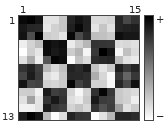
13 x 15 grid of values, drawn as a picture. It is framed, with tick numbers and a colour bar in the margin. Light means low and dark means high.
Slope: none. Histogram: two levels. Grain: checkered. Average level on the scale: 50%. Odd rows or columns: none.
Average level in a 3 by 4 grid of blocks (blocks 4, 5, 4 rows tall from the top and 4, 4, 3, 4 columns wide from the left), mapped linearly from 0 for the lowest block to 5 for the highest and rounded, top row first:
5 3 1 4
2 3 2 2
0 1 3 0
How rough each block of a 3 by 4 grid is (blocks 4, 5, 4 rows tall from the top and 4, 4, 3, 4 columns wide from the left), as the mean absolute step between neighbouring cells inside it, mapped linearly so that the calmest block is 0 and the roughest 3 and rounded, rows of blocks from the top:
2 2 1 1
1 1 2 2
3 1 3 0
